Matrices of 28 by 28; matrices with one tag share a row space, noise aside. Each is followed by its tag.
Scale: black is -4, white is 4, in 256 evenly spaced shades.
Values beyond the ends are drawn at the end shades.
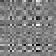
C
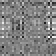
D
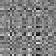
C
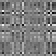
D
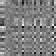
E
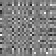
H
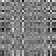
D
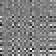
H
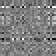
D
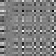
E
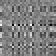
H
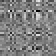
C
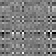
D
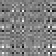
D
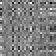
H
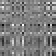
D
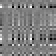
H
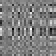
H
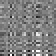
C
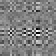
C
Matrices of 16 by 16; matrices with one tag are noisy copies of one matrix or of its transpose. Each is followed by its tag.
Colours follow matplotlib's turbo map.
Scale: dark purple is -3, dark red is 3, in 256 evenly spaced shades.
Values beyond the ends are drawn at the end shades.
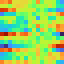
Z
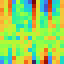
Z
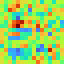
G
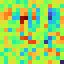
G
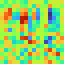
G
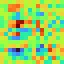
G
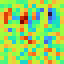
G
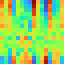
Z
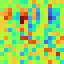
G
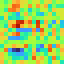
G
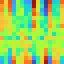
Z
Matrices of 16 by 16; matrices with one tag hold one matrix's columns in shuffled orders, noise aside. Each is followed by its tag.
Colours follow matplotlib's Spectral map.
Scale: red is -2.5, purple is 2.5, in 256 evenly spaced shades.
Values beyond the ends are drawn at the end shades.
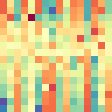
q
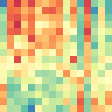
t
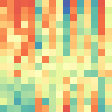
t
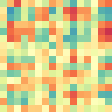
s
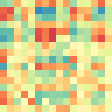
s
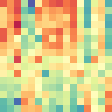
t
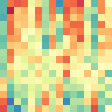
t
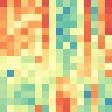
t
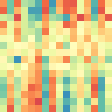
q
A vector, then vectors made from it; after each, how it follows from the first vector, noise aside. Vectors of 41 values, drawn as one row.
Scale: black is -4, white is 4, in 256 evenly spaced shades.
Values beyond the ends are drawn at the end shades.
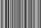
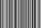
reversed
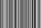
reversed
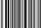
scaled up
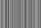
shrunk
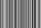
reversed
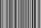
reversed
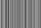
shrunk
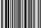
scaled up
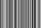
reversed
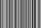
reversed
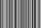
reversed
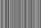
shrunk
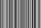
reversed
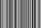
reversed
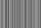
shrunk
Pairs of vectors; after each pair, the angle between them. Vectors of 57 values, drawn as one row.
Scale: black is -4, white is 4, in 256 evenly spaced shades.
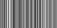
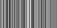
partly opposed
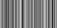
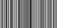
orthogonal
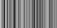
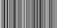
nearly parallel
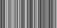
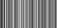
partly aligned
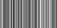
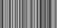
nearly opposite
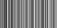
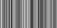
partly aligned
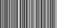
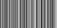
nearly parallel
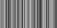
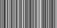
nearly opposite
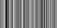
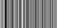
partly aligned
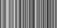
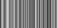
nearly parallel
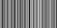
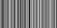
nearly parallel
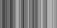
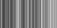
nearly parallel
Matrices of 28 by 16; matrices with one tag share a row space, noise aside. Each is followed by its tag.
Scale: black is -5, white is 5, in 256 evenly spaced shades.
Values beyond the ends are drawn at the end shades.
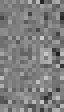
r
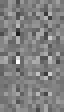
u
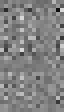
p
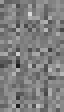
u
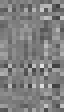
r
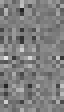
p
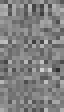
r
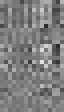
r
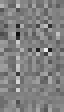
u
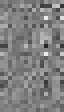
r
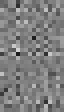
u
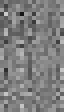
p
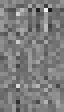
u
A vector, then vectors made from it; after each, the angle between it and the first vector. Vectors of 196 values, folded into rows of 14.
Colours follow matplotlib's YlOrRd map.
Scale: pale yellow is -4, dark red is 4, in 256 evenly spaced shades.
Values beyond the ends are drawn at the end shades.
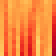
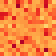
orthogonal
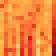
nearly parallel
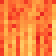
nearly opposite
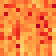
partly opposed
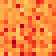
partly aligned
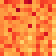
partly opposed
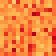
partly aligned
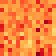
partly opposed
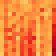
nearly parallel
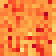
partly opposed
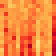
nearly parallel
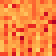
partly aligned
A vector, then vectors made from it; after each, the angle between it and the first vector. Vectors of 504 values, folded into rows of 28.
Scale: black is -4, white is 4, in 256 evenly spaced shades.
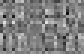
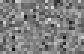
partly aligned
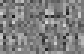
nearly parallel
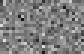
orthogonal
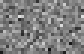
orthogonal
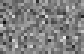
partly opposed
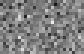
partly aligned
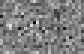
orthogonal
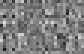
nearly parallel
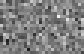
partly opposed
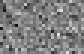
orthogonal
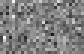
partly opposed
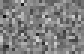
partly aligned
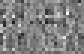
nearly opposite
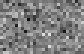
orthogonal
